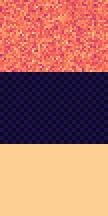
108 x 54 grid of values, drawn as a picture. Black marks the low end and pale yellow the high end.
The table splits into 3 rows of 1 panel. Panel 1,1: high, fine-grained. Panel 2,1: very low, checkered, faint in contrast. Panel 3,1: very high, flat.
